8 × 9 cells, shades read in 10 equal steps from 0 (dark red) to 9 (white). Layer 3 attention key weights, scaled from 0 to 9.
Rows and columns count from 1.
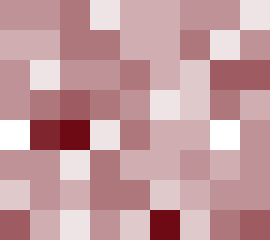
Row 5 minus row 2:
3 -5 -4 4 -2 0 2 1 0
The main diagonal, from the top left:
5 6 5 4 4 6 6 4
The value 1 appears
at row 5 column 2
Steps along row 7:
down up down same up down down same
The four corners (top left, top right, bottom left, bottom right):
5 8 3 3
